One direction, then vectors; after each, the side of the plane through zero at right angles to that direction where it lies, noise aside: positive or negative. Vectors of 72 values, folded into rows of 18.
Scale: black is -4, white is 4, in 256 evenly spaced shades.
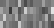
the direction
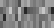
negative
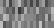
positive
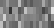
positive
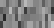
negative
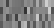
negative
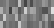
positive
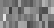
positive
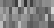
positive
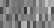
negative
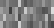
positive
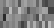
negative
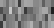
negative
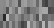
negative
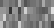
positive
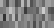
negative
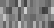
positive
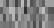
negative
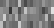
positive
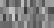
negative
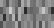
negative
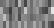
positive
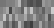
positive
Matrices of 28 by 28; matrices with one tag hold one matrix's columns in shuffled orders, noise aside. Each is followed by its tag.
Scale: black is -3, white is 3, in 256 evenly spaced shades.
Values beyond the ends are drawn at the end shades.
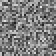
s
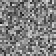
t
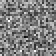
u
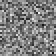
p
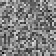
s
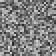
p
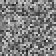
u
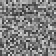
u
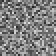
p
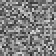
p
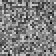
t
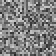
s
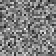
p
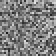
u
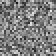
t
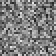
t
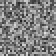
t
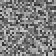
p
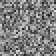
t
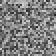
u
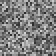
s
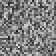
t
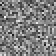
p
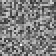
t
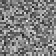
p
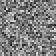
p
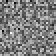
t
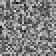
t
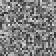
s
